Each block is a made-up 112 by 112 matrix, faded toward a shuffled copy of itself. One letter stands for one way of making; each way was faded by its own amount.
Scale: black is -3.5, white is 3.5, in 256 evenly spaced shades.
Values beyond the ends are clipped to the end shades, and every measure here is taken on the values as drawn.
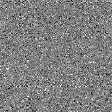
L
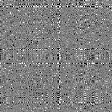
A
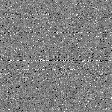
L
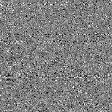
L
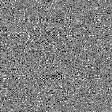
L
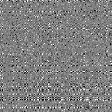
A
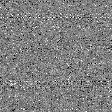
L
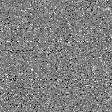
L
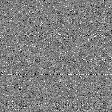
L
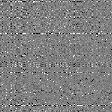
A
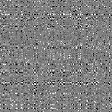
A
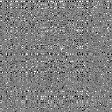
A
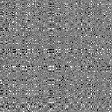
A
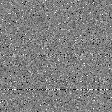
L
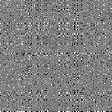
A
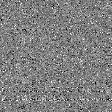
L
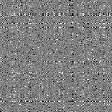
A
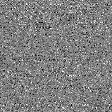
L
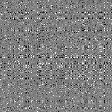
A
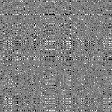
A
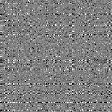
A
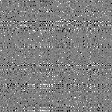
A
